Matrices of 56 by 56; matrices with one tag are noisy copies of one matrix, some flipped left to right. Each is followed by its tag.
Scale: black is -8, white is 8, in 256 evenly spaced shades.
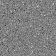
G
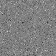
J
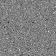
J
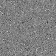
J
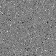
J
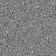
G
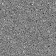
G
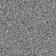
J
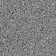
G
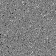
G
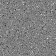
G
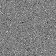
J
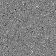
G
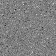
G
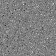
G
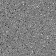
G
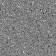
G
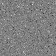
G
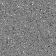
G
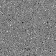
J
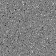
G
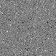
J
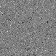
J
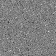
J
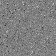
G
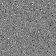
G
